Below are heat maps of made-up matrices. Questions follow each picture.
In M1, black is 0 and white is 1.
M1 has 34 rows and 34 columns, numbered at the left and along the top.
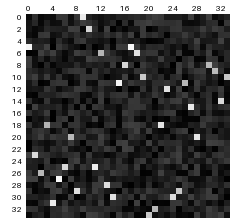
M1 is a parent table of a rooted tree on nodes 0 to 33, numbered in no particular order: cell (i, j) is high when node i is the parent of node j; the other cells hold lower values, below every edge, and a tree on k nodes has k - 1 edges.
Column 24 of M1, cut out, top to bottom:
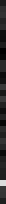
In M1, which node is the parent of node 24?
30
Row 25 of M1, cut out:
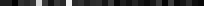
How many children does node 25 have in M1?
2
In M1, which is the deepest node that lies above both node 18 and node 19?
25
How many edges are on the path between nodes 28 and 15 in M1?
7
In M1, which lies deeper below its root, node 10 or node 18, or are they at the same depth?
node 10
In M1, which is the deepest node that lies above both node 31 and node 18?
25
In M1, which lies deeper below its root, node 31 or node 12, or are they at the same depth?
node 31
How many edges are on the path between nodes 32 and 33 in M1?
10
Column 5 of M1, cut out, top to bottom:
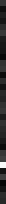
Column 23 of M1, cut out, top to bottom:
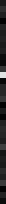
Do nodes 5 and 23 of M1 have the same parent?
no
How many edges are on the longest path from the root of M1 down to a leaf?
9
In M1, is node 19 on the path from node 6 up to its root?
no
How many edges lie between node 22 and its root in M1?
4
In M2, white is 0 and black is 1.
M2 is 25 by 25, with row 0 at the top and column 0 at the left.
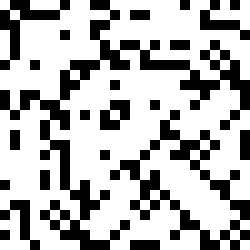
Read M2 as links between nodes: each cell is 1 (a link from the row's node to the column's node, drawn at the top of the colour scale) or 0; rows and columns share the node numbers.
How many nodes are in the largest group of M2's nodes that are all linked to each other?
4
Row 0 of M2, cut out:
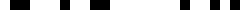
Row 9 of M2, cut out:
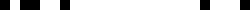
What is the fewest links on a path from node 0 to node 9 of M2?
1
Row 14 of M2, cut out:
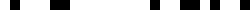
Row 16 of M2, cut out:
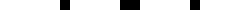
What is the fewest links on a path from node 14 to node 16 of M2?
2
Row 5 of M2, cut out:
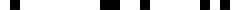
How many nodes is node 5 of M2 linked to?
6
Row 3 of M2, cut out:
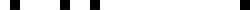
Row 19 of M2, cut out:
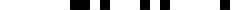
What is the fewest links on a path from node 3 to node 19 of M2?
3
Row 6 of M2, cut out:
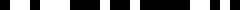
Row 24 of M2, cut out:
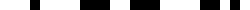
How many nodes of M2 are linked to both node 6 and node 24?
7
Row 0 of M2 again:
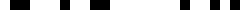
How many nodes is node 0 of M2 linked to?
8
